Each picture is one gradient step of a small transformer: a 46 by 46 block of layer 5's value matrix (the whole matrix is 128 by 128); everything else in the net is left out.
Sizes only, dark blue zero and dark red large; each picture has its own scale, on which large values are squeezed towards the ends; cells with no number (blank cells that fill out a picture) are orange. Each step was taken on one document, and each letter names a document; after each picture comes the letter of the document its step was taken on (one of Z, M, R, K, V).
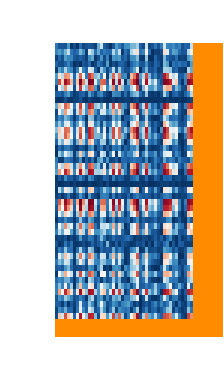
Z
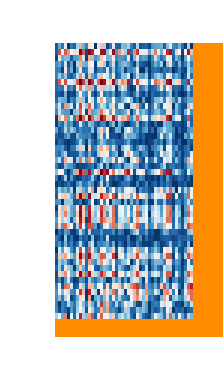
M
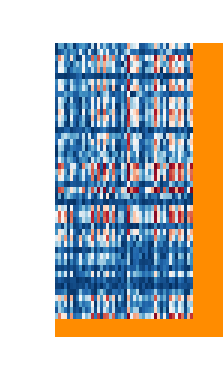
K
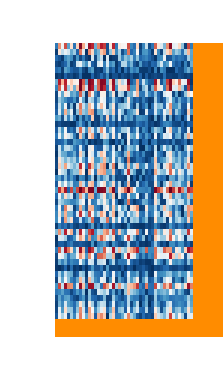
M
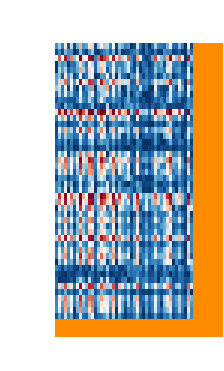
M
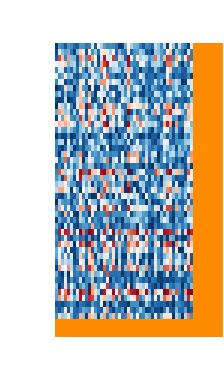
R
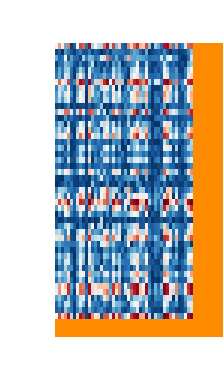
Z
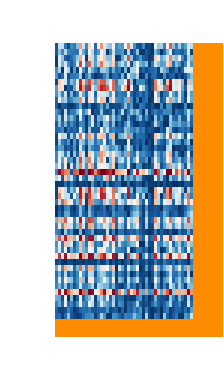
M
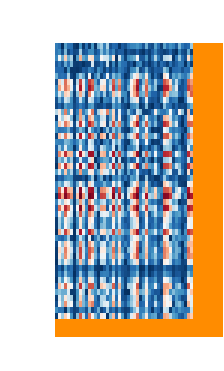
Z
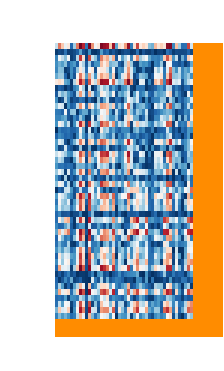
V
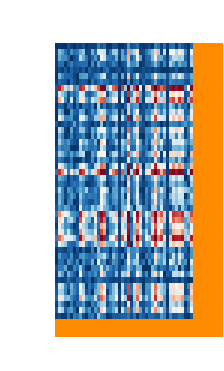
K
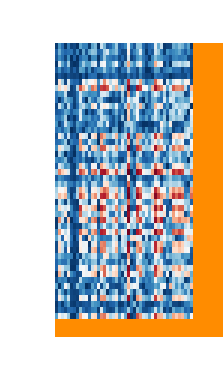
K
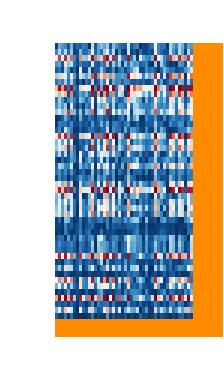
R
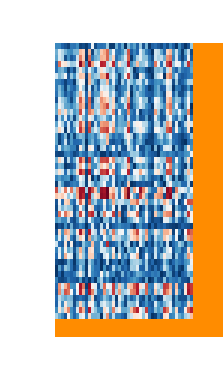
V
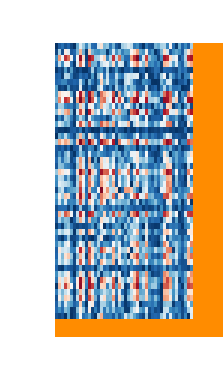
V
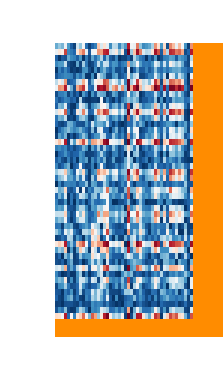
K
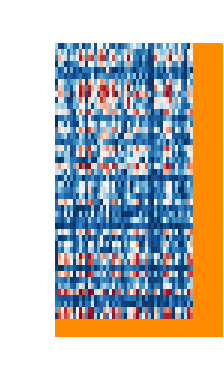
V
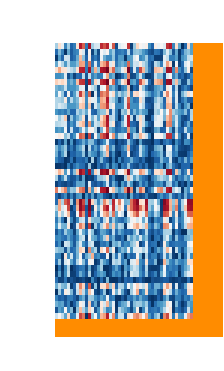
V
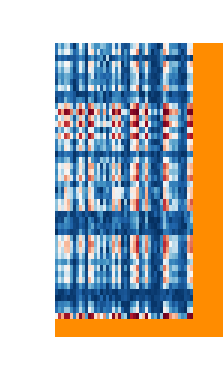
Z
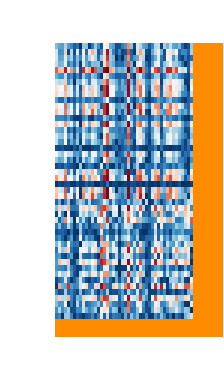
K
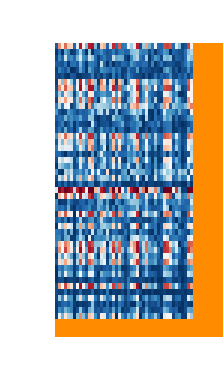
Z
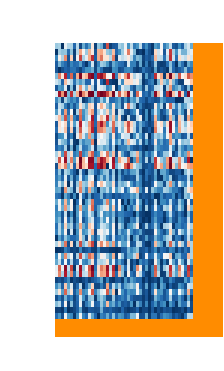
M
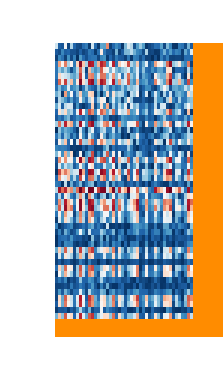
M
